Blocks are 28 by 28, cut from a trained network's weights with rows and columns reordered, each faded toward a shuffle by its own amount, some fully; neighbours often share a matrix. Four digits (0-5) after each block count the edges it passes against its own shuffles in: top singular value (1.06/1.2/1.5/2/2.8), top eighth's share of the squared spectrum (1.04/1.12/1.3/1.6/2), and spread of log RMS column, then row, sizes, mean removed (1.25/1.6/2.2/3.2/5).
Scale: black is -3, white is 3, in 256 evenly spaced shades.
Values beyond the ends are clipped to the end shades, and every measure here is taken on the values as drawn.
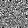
2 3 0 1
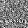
2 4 0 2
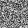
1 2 0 0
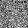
2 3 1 0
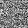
2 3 0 0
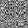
3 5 2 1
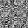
3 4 2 0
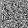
2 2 1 0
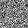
1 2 0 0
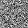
0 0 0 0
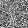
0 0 0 0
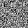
3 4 1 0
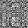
4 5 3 2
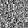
3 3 1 0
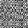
3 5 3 2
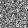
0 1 0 0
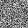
0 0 0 0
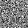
0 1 0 0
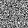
0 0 0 0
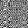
3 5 2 2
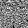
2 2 0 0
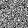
1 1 0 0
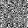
3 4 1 1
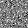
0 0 0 0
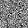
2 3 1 0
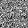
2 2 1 0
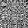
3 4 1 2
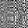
3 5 3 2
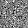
2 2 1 0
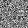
0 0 0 0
